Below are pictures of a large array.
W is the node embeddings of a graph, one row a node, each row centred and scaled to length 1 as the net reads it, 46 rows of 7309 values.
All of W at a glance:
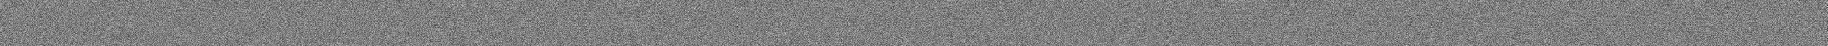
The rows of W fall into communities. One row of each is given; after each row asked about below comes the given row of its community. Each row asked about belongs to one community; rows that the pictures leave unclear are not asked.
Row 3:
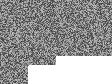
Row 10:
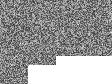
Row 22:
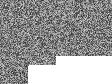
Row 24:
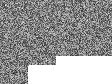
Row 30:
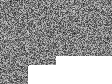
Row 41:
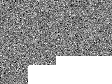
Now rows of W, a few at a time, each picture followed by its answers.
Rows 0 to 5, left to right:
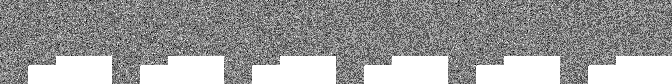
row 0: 22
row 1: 41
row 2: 3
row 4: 30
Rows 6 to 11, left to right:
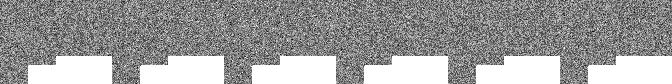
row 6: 3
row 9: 3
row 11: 22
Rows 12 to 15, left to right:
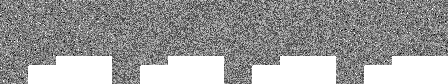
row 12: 30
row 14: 10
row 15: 41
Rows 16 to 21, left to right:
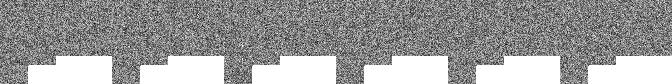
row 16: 24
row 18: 22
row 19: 22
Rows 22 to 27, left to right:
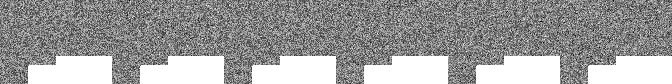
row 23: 30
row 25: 24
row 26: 22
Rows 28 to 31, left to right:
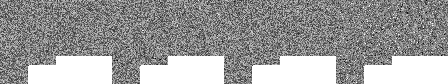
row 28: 30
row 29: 3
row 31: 24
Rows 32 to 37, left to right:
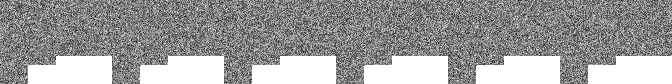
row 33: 3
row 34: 41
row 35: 30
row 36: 41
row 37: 10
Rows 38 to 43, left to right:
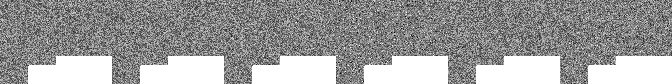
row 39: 41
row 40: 3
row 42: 3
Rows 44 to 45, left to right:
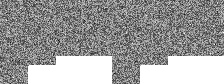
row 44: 24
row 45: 10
